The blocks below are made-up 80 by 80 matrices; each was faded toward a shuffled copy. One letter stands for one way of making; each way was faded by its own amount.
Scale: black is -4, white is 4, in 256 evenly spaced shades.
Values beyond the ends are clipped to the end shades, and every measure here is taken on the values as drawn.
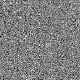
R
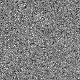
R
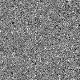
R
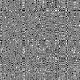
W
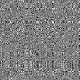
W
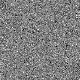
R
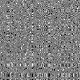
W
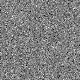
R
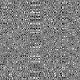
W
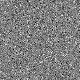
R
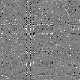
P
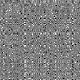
W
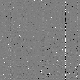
P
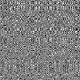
W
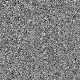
R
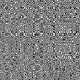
W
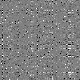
P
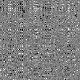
W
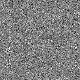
R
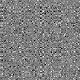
W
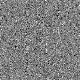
R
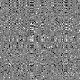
W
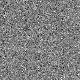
R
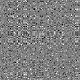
W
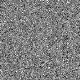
R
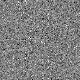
R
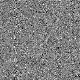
R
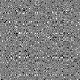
W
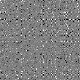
P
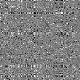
W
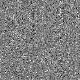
R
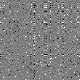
P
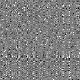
W
